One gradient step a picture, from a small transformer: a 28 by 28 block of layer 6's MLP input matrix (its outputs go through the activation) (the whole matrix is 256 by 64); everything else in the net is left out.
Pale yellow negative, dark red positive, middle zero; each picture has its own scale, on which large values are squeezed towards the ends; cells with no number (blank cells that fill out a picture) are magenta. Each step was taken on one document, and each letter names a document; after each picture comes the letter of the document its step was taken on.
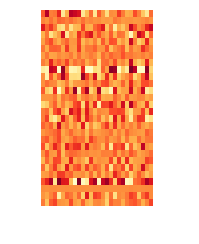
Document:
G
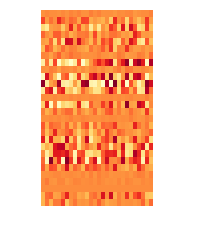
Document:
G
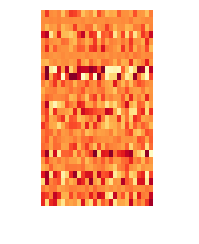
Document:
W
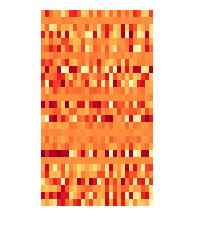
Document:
W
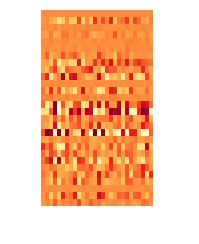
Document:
G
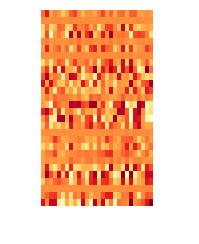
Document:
W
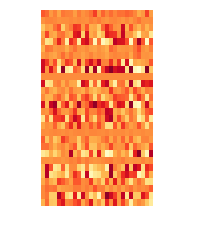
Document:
W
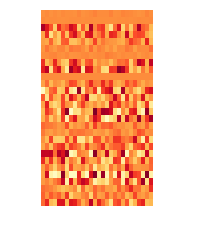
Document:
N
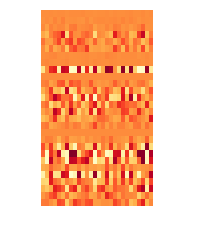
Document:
N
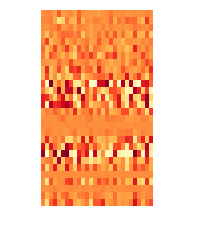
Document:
G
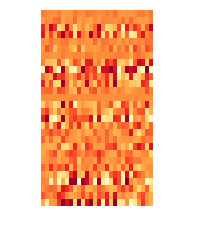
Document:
W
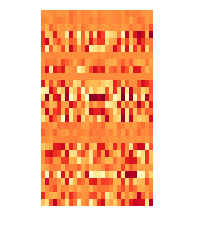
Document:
N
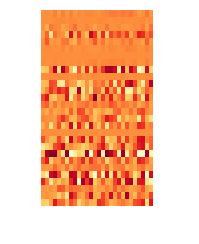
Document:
N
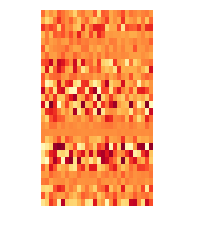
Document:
G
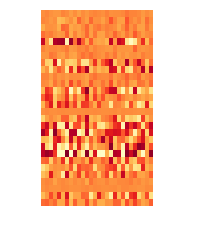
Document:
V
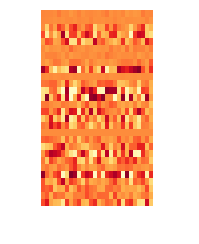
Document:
N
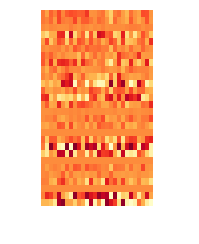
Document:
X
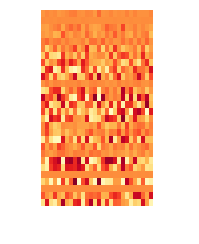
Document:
G
